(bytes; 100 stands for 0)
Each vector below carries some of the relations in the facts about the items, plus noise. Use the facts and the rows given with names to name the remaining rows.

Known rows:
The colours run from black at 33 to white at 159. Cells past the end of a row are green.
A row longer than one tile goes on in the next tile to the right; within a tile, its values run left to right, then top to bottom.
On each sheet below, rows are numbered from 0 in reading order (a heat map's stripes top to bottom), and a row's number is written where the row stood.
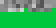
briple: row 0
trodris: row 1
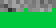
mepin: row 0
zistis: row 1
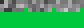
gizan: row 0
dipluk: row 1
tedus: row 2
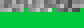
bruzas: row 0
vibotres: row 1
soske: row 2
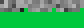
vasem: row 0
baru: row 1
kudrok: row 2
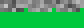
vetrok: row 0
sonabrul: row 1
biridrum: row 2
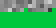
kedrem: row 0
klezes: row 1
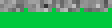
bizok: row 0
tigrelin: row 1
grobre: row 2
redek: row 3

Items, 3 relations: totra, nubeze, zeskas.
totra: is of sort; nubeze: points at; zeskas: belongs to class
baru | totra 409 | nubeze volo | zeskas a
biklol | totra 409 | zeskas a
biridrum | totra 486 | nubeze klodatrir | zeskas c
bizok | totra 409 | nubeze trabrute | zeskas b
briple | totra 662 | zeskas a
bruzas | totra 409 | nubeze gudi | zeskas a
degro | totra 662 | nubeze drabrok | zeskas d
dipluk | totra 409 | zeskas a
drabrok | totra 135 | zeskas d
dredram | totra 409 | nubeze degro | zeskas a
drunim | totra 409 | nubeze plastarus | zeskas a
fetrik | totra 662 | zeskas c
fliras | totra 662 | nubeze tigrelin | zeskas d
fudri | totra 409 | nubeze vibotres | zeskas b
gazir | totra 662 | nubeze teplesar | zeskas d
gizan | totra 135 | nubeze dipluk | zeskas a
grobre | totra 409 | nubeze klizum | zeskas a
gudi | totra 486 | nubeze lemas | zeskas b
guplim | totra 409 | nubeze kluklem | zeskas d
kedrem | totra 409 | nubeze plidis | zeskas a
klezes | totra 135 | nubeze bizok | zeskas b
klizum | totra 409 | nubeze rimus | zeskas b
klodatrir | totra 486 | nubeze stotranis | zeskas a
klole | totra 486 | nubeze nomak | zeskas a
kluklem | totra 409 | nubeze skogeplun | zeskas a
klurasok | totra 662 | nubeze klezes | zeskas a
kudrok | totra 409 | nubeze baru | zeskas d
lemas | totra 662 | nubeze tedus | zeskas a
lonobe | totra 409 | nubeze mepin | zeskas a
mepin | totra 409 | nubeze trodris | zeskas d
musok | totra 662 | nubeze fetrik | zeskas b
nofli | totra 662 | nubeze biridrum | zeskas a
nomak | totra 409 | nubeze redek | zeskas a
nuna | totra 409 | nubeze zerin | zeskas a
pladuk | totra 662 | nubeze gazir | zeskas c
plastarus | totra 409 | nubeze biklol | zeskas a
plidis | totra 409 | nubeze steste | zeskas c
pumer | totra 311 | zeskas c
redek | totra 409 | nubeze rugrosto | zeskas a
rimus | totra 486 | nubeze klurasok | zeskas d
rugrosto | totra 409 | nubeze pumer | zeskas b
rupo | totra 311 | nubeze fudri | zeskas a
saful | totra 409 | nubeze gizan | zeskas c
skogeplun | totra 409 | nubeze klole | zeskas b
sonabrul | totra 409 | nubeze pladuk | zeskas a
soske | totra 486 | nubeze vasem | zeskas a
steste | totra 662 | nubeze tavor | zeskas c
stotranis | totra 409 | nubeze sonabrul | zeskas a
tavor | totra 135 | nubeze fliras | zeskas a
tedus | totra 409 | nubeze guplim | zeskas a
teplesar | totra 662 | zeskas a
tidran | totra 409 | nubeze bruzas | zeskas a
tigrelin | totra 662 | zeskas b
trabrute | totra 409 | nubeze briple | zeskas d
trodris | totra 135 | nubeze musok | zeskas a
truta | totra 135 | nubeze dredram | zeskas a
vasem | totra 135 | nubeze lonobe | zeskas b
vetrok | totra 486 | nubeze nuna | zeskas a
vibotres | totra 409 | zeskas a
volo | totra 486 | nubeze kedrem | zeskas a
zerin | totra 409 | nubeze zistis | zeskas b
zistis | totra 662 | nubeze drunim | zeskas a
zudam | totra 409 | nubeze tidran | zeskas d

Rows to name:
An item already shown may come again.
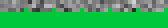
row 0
zerin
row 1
gizan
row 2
mepin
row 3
dipluk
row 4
gudi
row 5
fliras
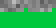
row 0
plidis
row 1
zistis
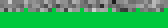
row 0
pumer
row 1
musok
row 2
degro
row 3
fetrik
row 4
saful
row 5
skogeplun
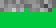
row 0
klurasok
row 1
musok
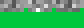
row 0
tavor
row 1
rupo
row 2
truta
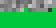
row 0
biklol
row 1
klezes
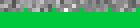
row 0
tavor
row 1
fudri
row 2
rupo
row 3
zistis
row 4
nomak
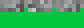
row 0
rugrosto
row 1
zudam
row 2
klizum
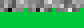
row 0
drabrok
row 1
rimus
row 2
klodatrir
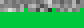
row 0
lemas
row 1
gudi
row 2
nofli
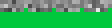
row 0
klole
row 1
kudrok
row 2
gazir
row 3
klodatrir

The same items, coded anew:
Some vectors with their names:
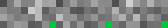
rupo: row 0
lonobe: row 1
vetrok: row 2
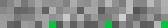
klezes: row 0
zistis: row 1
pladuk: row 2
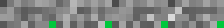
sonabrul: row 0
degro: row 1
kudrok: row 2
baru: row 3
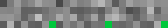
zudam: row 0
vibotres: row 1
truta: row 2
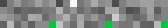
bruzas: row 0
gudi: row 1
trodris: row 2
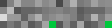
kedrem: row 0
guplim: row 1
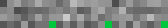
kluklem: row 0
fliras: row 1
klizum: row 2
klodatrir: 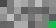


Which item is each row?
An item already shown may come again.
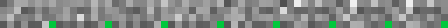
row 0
gazir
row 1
klurasok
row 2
lemas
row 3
zistis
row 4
zerin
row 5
klole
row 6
biridrum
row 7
biridrum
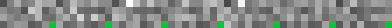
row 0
rupo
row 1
rimus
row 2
volo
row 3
tigrelin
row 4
gudi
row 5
nofli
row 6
skogeplun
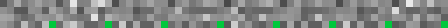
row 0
vasem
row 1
pumer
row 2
mepin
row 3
bizok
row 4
rugrosto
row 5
kudrok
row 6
mepin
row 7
klole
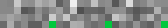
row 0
fetrik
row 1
biridrum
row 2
plidis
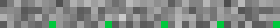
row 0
saful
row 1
drabrok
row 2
fliras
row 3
musok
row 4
skogeplun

